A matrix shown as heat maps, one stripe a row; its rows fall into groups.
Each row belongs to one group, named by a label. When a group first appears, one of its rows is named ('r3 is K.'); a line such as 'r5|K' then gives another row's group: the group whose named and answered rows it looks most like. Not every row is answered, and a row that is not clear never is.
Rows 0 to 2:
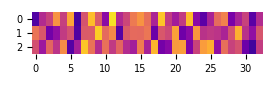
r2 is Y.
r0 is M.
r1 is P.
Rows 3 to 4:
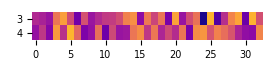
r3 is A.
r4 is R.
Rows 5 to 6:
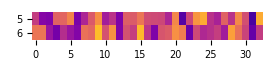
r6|P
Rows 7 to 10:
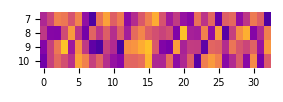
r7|M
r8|A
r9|R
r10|R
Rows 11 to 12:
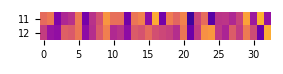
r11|P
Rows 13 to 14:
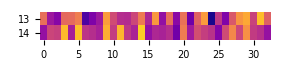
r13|A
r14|M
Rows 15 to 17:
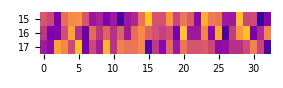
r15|R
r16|A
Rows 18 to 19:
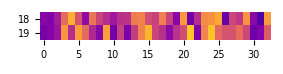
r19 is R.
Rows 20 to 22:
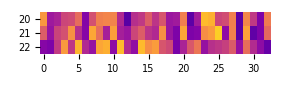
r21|Y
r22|M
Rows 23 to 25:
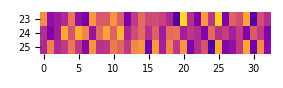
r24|M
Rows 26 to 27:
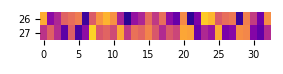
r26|Y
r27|P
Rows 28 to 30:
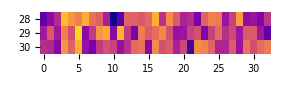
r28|R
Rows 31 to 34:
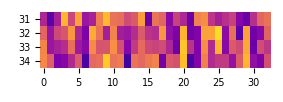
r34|P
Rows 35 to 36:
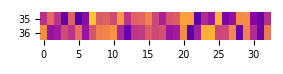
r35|P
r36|Y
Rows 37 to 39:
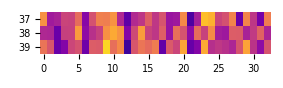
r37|Y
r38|M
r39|P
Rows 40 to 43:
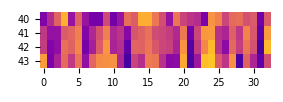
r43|Y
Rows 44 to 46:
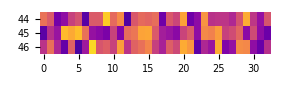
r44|P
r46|P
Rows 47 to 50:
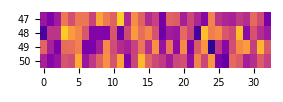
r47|M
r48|R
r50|M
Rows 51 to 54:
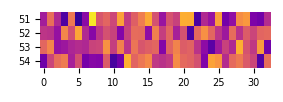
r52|A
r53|P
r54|R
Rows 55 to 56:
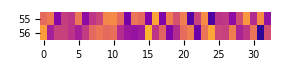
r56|Y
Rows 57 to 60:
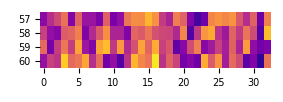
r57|R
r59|M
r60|R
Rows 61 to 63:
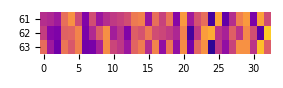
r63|A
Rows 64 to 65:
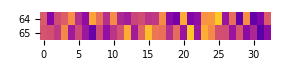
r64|Y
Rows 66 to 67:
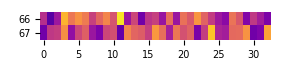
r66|M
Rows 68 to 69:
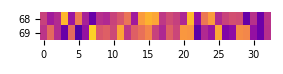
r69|P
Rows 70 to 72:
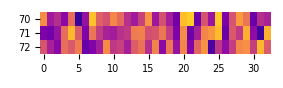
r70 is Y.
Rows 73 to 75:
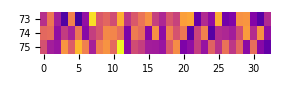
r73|P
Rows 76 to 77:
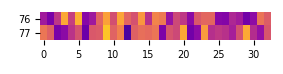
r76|M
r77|P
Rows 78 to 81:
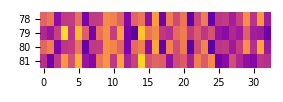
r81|M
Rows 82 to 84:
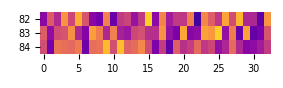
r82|R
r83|Y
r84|M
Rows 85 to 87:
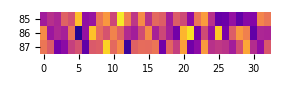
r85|M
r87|P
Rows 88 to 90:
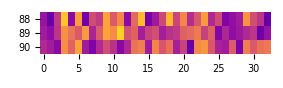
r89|M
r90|A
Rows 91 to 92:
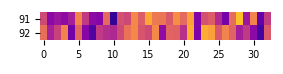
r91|R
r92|R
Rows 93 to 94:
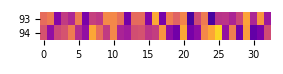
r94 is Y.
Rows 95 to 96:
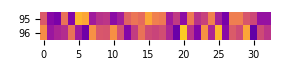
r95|R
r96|Y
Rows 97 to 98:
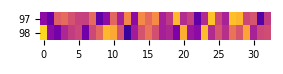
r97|R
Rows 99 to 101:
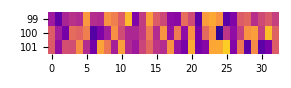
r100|A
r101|Y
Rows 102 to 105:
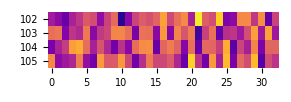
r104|A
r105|Y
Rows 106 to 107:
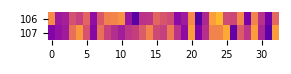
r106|Y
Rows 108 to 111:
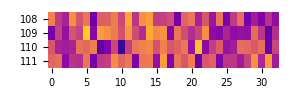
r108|M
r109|M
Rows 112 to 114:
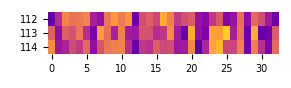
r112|M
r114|Y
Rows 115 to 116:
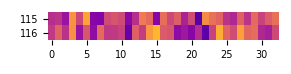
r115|A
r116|R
